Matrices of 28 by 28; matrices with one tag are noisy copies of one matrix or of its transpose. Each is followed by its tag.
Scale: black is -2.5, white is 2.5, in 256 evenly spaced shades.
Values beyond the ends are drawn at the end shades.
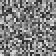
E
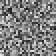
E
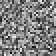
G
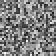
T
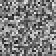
T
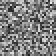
E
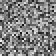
G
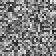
E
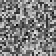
T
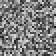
G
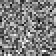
G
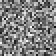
G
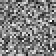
G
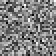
E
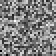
T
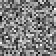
G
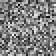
G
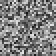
T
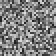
G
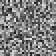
E
